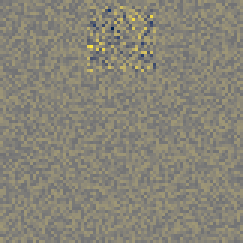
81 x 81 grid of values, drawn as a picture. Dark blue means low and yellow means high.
Mirror symmetry: none. Histogram: heavy tails on both sides. Odd patch: rougher, in the top middle. Roughest part: top middle. Stripes: none. Odd rows or columns: none. Grain: fine. Slope: none.
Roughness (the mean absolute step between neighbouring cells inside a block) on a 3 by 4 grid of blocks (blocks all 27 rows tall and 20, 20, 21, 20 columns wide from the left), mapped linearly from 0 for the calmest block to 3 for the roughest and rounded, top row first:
0330 / 0000 / 0000
